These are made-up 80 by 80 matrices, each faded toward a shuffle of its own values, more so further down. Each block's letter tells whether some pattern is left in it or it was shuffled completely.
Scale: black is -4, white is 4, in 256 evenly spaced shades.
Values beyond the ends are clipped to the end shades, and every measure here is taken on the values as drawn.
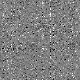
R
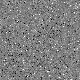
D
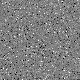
D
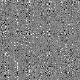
R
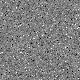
D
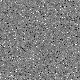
D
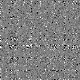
R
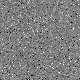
D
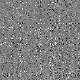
R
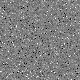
D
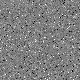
D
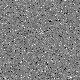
D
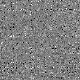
R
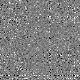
R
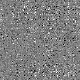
R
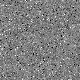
D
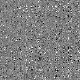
R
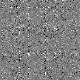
R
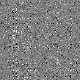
R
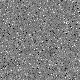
D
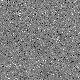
D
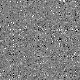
R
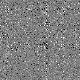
R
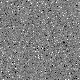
D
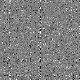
R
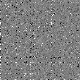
R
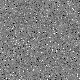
D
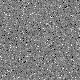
D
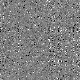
R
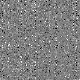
R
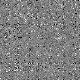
R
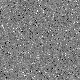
D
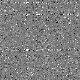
R
